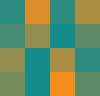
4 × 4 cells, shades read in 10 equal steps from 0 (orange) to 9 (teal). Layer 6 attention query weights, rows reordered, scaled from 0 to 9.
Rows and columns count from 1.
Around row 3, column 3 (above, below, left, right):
9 0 9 8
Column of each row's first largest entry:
1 3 2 2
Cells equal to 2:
0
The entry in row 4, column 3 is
0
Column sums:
24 23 20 23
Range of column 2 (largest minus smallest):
8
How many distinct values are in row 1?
3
